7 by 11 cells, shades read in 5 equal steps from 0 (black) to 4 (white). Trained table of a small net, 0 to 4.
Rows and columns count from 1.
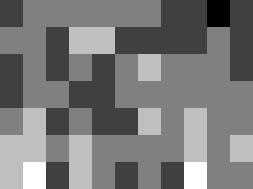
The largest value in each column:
3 4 2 3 3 2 3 2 4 2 3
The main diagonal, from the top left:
1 2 1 1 1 2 2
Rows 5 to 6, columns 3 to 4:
1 2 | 2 3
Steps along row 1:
up same same same same same down same down up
